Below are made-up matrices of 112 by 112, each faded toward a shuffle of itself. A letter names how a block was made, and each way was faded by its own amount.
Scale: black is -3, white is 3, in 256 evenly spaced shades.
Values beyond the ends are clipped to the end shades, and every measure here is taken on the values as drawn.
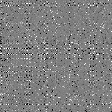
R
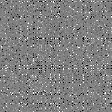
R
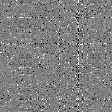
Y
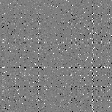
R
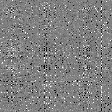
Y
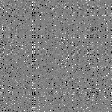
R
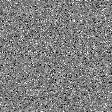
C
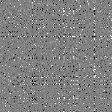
R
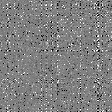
R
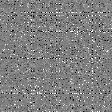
Y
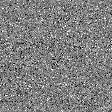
C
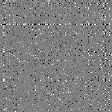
R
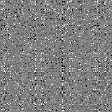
Y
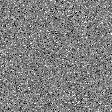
C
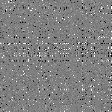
R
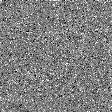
C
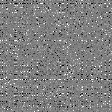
Y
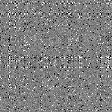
Y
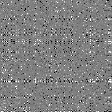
R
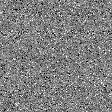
C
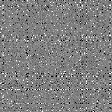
Y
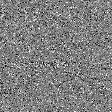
C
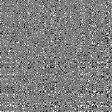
Y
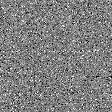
C
